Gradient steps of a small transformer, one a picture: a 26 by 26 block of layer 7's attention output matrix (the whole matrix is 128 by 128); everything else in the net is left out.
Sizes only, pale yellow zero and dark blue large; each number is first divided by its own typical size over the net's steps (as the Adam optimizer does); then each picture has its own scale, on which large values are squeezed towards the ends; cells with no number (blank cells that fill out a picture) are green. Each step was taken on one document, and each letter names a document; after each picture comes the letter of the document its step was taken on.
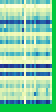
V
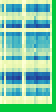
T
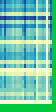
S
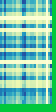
S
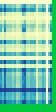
S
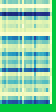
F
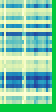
T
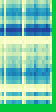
T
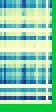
S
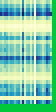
V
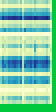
F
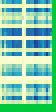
T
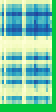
T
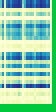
F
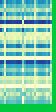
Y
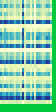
Y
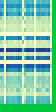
Y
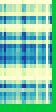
S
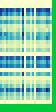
V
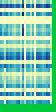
V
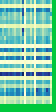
V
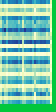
F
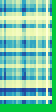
S
